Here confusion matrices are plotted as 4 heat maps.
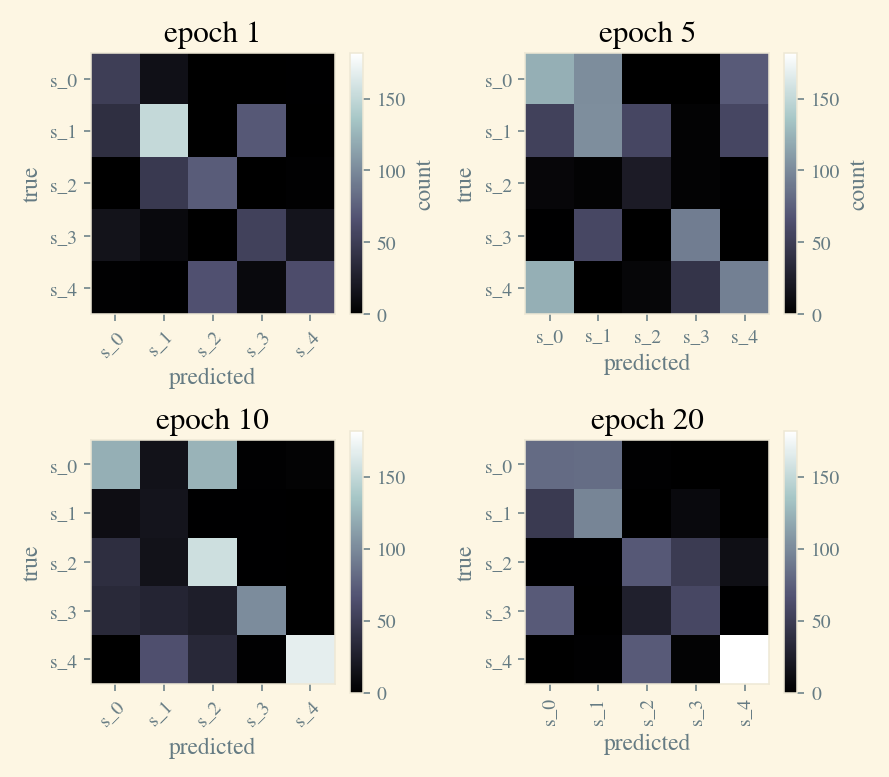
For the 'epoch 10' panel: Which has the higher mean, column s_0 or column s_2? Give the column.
s_2
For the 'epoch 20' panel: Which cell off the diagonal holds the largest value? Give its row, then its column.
s_0, s_1
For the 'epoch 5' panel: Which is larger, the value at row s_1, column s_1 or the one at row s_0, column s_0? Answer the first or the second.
the second
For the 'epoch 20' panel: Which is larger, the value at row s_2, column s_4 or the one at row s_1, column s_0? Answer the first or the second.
the second
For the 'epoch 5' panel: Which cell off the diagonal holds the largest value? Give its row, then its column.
s_4, s_0
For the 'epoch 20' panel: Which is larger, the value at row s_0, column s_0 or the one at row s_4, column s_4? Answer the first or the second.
the second
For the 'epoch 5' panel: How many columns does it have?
5
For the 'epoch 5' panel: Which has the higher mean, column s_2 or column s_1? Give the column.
s_1
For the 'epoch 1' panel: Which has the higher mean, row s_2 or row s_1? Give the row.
s_1
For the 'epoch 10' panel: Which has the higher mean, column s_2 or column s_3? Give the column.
s_2
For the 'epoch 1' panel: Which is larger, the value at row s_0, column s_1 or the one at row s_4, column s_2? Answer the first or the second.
the second
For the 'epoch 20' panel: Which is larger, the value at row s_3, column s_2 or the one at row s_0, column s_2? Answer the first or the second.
the first
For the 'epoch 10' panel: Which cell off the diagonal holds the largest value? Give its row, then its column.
s_0, s_2
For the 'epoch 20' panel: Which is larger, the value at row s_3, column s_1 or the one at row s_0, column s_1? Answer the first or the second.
the second
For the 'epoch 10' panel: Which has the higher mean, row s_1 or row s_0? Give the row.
s_0
